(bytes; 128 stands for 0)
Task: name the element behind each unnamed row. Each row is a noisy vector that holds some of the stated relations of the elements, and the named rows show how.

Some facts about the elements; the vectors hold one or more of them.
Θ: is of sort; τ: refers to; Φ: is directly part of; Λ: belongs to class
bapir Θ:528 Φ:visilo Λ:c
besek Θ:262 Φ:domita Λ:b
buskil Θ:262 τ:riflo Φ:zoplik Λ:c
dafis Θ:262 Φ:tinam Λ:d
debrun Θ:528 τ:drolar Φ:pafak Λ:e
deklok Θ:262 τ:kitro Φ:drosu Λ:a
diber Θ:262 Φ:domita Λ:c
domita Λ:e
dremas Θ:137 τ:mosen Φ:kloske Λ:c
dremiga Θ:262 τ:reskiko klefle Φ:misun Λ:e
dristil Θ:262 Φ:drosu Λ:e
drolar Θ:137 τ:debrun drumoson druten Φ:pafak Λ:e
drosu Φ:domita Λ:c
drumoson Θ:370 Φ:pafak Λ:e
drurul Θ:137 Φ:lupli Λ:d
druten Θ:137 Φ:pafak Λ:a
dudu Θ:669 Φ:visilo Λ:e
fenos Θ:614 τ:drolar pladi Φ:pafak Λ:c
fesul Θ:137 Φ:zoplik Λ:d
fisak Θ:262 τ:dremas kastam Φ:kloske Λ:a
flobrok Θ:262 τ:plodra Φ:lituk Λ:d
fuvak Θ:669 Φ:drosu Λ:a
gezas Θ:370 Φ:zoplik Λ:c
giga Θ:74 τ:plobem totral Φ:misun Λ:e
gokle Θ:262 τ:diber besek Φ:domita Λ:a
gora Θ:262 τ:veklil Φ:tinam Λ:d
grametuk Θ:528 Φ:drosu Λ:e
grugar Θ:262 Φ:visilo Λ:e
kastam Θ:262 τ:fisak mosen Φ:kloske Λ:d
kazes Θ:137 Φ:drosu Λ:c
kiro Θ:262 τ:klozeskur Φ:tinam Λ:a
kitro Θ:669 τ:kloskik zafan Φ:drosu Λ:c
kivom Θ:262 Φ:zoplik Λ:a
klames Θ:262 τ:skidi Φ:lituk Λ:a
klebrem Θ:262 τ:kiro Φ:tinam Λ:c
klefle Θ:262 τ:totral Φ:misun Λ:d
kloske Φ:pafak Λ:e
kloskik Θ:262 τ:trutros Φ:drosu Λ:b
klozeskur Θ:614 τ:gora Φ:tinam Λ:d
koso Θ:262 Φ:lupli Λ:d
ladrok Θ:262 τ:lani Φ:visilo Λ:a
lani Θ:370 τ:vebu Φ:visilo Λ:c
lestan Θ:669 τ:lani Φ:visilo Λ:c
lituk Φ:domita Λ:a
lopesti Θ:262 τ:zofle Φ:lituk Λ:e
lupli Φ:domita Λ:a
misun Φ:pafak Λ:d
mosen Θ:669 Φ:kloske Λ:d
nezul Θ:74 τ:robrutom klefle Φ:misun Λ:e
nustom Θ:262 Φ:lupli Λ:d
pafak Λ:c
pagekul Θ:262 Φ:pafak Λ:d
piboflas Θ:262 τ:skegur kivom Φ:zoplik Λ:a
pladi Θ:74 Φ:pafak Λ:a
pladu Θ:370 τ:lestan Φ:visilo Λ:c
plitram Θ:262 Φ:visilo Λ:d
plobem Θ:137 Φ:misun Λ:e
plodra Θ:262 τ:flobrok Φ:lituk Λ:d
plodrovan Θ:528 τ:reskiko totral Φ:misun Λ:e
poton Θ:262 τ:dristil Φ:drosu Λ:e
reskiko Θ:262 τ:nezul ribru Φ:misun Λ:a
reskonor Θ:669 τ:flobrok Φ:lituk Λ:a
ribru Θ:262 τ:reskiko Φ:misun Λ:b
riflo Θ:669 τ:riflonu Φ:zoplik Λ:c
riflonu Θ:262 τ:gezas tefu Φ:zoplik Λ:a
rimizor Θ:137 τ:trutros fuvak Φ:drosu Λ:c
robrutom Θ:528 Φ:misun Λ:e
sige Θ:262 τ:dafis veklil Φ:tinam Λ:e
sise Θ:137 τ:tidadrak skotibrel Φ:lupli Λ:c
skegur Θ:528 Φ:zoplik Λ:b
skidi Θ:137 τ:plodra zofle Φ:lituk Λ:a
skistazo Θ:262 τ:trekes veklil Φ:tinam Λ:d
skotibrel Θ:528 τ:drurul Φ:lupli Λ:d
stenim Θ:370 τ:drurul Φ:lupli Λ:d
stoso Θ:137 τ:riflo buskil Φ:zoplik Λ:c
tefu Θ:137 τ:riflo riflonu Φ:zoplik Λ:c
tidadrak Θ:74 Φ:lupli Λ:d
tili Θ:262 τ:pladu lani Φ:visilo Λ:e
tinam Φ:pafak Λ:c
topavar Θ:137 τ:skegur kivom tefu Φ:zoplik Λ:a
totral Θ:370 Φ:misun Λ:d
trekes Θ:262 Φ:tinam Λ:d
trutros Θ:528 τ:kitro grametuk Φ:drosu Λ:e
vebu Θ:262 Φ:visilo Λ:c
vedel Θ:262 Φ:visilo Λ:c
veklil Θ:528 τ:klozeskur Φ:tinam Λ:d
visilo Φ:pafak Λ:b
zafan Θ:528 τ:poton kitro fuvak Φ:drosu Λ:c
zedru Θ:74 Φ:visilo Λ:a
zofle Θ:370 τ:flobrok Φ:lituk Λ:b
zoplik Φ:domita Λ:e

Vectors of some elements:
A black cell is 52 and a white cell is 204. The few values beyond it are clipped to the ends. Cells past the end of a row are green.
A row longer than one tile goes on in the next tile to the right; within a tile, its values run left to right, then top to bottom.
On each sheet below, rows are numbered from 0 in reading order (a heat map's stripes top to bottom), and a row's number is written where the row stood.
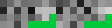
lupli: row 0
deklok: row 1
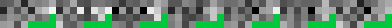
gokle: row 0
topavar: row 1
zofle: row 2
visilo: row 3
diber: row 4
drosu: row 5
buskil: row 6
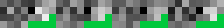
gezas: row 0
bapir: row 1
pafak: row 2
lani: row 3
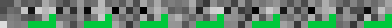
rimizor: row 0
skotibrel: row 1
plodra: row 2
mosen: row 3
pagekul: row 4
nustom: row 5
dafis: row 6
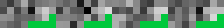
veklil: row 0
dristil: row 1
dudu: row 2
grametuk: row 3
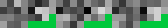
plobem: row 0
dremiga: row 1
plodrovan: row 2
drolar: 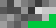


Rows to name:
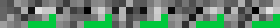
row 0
dremas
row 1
misun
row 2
zedru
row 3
ribru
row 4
kiro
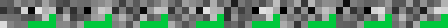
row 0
sise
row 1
fenos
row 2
kastam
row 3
drurul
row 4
drumoson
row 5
klames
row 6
totral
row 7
fisak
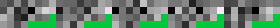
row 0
klebrem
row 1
besek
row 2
lopesti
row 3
kivom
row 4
pladi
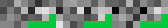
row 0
druten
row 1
reskonor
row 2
reskiko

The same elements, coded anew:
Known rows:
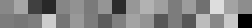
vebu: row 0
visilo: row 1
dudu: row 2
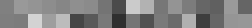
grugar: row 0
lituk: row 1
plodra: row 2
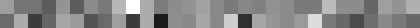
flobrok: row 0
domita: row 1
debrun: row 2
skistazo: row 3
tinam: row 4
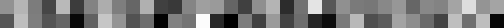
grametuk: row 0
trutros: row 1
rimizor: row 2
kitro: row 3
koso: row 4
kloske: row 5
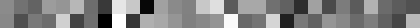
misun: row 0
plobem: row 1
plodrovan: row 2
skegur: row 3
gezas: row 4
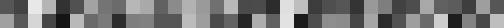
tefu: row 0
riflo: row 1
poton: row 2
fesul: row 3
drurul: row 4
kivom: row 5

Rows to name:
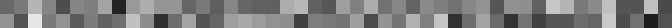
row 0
drumoson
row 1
lestan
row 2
tidadrak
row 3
stenim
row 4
buskil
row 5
skotibrel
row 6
drosu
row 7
zafan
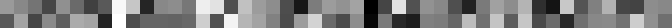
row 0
diber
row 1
drolar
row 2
giga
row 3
veklil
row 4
fuvak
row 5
pladi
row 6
kloskik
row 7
bapir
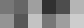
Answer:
klozeskur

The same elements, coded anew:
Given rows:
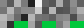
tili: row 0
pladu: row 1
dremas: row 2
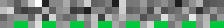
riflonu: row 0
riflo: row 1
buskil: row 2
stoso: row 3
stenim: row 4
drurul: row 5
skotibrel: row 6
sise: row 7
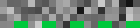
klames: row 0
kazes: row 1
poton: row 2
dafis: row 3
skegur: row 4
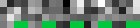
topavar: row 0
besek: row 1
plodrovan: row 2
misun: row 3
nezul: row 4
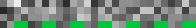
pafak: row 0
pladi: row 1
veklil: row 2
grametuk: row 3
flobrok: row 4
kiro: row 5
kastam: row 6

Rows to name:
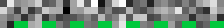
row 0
drumoson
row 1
lestan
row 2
plobem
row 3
zofle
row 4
kitro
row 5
bapir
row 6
ladrok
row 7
kloske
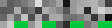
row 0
fesul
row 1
mosen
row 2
debrun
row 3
visilo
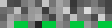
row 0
skidi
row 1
sige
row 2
kloskik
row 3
kivom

